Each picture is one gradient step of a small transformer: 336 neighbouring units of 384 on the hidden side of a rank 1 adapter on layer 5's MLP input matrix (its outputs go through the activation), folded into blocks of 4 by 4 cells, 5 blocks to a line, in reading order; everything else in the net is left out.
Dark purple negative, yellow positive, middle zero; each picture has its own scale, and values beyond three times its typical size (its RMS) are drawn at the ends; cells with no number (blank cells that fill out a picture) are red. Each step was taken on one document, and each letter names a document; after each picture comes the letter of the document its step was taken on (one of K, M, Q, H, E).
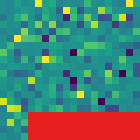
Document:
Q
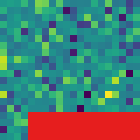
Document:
Q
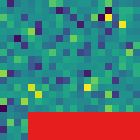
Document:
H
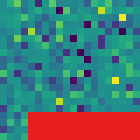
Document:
Q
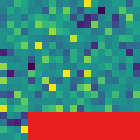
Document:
Q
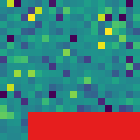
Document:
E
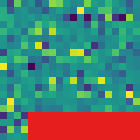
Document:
H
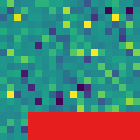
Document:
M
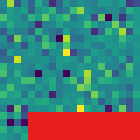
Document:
E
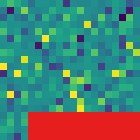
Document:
M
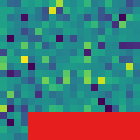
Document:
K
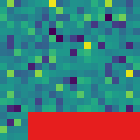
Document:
K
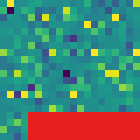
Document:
M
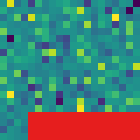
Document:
M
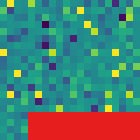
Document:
M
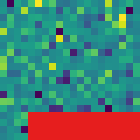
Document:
E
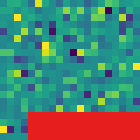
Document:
Q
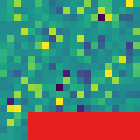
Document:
H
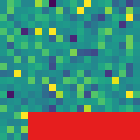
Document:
K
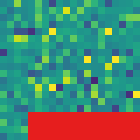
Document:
H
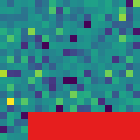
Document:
K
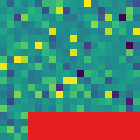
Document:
H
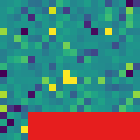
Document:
E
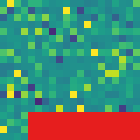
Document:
M
